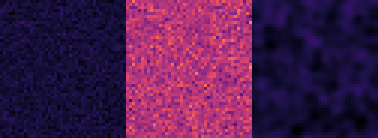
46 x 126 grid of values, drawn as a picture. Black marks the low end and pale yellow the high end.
It is made of 1 by 3 panels. Panel 1,1: very low, fine-grained, faint in contrast. Panel 1,2: middling, fine-grained. Panel 1,3: very low, blotchy, faint in contrast.
